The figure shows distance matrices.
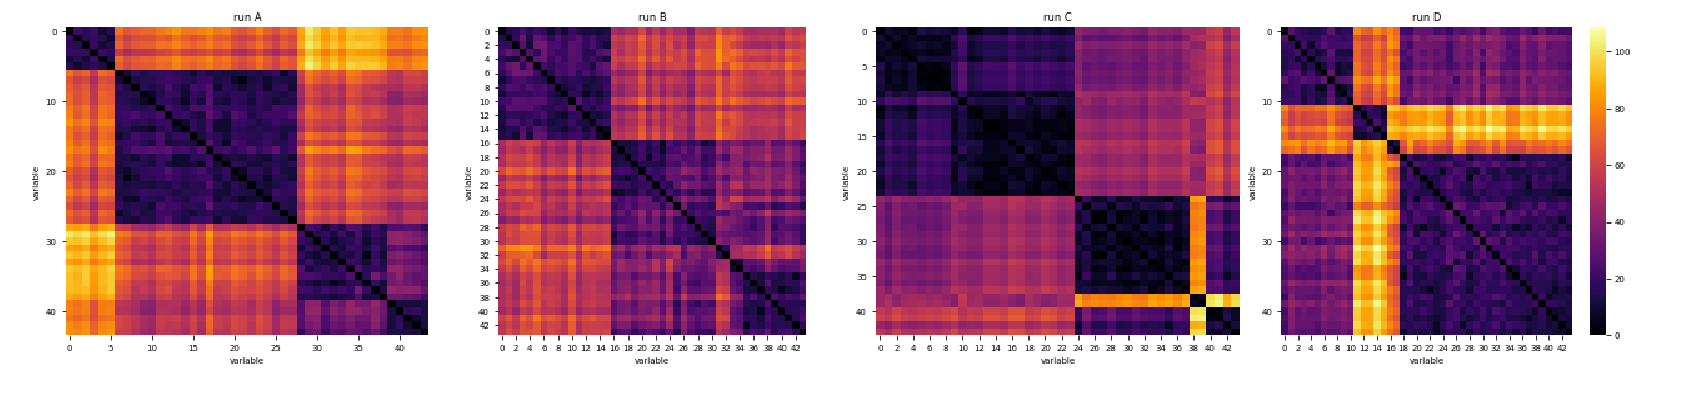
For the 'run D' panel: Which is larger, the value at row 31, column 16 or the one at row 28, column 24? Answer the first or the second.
the first
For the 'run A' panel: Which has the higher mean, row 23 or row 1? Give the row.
1
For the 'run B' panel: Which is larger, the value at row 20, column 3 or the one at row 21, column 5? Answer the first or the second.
the first
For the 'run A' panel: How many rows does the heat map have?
44
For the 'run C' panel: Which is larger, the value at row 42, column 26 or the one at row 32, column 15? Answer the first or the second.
the second
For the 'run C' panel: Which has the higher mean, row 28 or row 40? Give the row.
40
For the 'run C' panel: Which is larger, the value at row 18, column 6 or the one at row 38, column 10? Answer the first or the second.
the second
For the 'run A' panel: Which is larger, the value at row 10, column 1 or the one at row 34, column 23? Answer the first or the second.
the second
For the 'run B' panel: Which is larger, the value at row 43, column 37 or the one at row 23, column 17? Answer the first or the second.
the first
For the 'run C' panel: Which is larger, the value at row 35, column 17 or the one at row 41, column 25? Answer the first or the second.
the first
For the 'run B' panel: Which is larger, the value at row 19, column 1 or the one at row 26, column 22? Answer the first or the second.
the first
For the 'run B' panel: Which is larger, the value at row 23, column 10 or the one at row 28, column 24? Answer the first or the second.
the first
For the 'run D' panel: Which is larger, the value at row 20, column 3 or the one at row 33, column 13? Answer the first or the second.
the second
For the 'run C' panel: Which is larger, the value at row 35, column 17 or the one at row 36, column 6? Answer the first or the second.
the first
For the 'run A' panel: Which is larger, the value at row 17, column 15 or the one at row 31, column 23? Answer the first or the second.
the second
